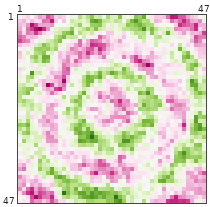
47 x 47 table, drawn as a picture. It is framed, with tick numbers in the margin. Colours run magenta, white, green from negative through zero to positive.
Average level on the scale: 50%. Slope: none. Seam: none. Rings: centred on the centre. Grain: blotchy.
